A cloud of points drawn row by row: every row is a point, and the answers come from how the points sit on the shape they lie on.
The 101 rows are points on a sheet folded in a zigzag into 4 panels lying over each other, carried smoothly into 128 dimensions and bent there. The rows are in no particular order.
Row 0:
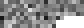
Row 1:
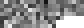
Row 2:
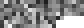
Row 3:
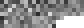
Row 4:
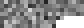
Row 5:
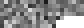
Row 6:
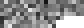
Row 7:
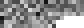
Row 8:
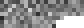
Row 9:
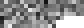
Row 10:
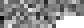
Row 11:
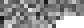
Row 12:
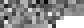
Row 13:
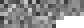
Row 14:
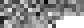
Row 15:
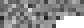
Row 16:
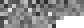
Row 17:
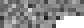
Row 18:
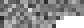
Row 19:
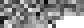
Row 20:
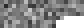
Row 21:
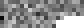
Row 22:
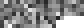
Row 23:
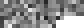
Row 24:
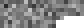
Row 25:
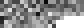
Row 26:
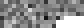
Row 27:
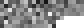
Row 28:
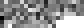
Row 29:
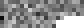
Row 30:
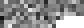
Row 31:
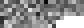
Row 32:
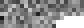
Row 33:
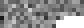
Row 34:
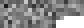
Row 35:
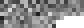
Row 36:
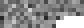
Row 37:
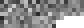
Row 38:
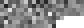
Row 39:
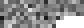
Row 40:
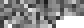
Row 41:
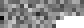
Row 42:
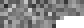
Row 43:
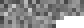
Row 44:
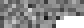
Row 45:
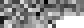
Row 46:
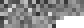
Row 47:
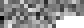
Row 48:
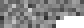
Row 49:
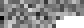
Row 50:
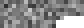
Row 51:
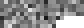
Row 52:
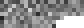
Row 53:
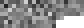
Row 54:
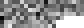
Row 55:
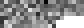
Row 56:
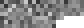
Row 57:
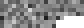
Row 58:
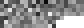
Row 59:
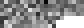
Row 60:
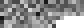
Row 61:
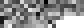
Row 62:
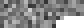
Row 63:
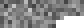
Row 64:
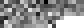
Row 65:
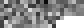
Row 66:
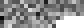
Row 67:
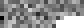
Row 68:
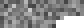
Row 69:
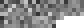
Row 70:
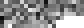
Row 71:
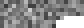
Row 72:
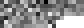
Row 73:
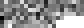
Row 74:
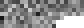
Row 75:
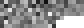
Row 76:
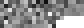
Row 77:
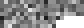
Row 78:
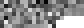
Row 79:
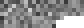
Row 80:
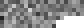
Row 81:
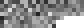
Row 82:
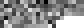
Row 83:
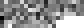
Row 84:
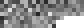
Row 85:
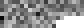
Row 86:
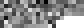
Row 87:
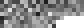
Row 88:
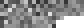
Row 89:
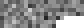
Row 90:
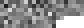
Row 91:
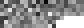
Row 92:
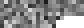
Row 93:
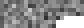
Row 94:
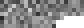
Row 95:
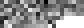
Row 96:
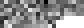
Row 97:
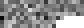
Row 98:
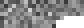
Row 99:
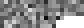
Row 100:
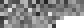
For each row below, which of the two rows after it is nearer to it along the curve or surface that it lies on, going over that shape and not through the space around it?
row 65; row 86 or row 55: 55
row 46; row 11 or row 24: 24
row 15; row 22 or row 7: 22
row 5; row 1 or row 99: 1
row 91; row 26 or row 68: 68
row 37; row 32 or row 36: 32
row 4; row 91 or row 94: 94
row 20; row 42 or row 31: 42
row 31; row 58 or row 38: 58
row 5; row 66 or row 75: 66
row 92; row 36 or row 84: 36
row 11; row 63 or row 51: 51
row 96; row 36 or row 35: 35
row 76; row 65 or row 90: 90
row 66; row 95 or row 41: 41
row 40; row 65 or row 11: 11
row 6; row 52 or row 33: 33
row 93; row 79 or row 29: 29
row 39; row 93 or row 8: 93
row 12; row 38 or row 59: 38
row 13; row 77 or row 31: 31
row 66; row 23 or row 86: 23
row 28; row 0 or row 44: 0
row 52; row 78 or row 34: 34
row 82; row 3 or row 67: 3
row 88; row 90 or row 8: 90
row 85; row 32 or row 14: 32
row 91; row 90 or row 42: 90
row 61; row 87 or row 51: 87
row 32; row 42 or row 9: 42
